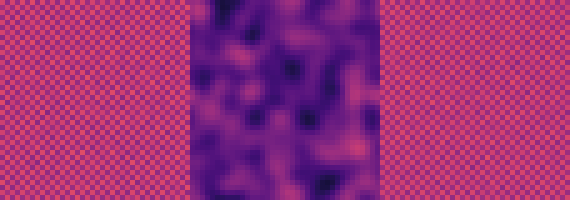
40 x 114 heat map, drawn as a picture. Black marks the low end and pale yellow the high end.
The table splits into one row of 3 panels. Panel 1,1: middling, checkered. Panel 1,2: low, blotchy. Panel 1,3: middling, checkered.
